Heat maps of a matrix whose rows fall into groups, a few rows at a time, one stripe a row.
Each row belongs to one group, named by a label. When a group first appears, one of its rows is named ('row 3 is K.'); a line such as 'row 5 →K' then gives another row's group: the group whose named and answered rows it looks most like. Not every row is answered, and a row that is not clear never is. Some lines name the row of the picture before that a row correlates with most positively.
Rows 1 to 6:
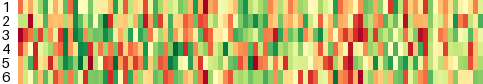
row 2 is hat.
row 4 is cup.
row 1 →hat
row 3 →hat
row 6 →hat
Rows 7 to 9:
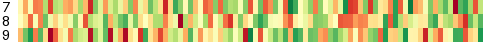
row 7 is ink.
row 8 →hat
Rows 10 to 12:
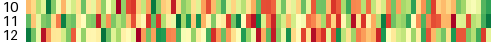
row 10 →cup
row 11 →cup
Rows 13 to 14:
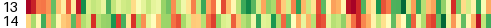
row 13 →hat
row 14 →hat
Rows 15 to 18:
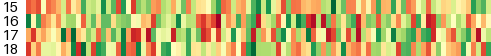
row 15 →hat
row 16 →ink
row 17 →cup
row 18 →hat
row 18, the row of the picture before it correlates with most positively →14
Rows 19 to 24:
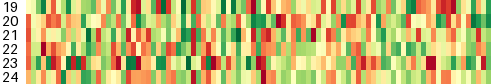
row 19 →cup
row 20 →hat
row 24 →cup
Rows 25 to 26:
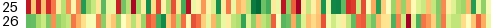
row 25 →hat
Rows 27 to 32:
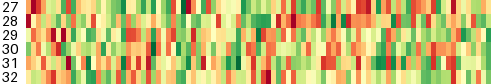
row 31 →cup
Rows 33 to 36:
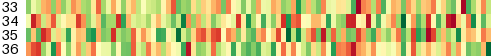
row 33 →ink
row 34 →hat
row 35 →ink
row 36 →hat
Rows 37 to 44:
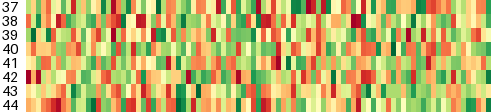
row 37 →ink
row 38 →cup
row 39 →ink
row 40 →hat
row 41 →ink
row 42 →hat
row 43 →cup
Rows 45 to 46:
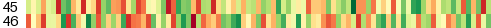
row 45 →ink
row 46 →cup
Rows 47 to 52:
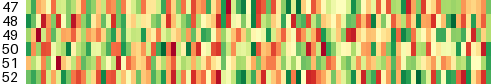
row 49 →hat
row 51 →cup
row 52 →ink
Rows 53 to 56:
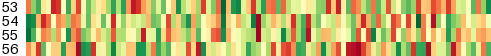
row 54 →ink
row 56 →hat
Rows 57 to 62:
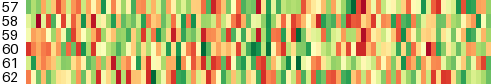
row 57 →ink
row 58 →hat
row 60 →hat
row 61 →ink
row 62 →cup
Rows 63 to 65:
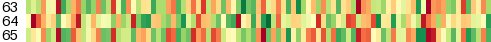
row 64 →hat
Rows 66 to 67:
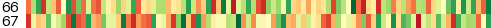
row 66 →ink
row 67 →cup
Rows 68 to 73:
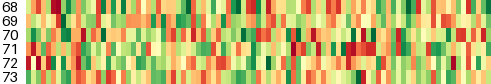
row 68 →cup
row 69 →cup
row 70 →ink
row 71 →hat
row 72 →hat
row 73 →ink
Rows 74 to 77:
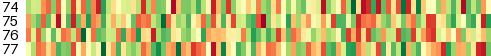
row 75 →ink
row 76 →hat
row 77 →ink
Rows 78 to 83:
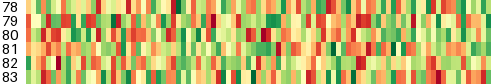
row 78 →cup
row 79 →hat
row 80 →cup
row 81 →hat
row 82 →ink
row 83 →ink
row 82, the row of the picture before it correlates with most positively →75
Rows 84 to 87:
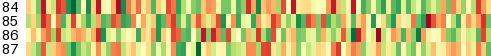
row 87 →cup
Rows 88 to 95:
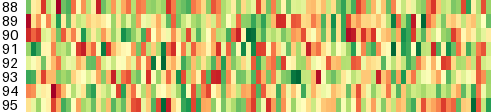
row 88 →ink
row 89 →hat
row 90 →hat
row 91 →ink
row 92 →cup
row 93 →ink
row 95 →cup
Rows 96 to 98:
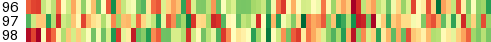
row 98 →hat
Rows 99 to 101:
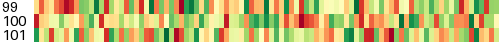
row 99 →cup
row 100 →hat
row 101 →ink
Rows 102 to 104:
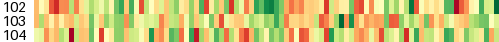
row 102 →hat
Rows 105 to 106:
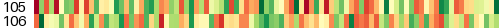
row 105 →hat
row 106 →hat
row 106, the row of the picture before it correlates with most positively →103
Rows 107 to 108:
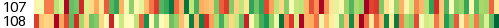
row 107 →ink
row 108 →hat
